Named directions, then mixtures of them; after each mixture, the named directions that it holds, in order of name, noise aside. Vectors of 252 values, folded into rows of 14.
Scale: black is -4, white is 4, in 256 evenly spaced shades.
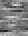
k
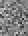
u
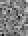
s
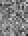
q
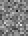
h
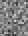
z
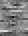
k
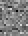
h, k, s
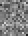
h, q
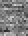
k, q, u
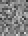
q, s, u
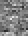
h, k, q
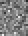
s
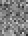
q, z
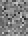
q, u, z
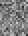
q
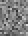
h, s, z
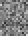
h, q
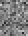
h, q
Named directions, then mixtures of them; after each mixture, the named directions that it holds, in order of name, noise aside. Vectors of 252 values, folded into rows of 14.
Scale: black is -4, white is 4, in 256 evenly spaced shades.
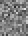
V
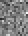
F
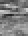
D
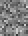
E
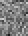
F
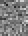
E, F, V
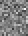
V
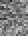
D, E, F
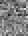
D, E, V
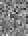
F, V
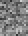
D, E, F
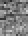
D, E, F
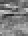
D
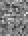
D, F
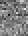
D, E, V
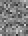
E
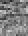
D, E, F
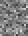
E, V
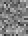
E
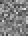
V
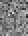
F, V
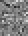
D, F, V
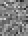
E, F, V
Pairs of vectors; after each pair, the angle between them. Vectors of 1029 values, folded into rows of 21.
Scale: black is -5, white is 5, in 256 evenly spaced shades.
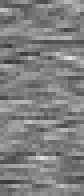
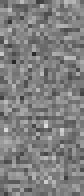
partly aligned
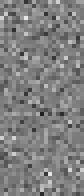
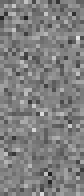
nearly opposite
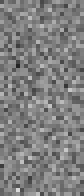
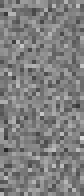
orthogonal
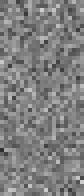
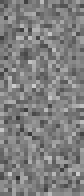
orthogonal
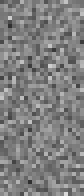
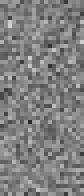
nearly opposite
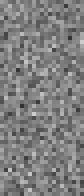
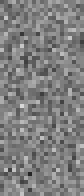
nearly opposite
